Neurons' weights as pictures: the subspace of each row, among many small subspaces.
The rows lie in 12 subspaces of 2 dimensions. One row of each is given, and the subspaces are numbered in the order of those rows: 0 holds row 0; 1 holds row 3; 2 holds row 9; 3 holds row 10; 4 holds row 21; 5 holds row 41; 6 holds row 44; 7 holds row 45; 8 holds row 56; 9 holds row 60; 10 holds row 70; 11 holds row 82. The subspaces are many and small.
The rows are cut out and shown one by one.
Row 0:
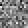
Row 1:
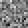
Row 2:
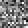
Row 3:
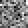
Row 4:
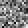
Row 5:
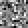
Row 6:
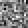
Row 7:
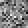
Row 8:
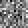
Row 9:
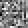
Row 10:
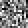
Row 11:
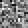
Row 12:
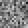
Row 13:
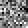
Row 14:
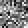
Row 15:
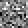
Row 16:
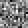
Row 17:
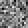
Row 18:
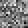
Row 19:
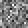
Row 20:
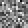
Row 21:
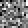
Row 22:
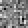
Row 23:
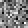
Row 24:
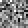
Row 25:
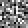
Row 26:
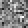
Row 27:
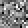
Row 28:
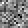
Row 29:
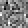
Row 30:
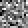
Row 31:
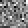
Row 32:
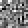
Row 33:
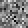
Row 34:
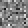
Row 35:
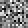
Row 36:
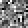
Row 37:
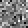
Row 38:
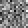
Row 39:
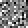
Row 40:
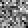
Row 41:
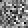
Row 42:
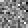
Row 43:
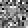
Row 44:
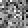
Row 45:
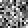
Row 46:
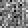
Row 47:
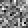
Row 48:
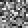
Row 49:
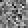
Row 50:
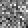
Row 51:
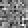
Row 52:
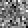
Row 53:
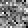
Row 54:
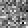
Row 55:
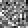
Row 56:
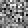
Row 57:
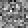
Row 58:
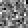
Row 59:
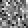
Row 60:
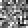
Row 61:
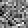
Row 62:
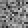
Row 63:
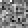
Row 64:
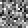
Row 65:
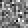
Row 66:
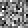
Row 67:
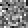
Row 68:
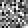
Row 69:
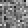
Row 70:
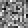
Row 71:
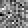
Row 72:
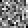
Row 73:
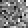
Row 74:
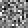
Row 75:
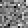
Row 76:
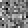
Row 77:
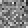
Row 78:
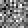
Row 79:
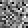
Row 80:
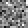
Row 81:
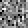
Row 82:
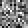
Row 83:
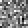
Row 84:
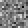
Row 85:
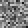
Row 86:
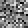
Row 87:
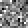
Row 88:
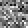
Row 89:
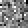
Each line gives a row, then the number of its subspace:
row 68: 11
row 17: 7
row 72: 3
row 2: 9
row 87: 7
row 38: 6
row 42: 7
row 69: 1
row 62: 4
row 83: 9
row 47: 7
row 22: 9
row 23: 5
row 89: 1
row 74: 3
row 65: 11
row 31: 1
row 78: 6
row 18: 8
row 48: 4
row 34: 5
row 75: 1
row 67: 4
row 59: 3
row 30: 4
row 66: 10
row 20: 11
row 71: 6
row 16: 10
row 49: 5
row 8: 6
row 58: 1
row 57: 2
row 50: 7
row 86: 8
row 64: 10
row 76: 2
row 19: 5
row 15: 5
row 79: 4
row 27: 10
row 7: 2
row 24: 8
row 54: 8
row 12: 7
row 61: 2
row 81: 3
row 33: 2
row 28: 2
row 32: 9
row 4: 8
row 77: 10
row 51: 9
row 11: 11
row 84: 5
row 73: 4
